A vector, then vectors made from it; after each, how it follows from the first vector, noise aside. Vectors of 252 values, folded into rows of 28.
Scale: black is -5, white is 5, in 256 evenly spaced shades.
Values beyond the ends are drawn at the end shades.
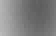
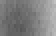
reversed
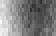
scaled up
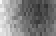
scaled up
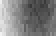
scaled up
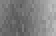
reversed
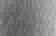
reversed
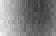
scaled up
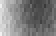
scaled up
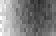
scaled up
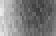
scaled up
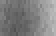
reversed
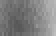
reversed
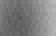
reversed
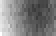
scaled up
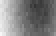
scaled up
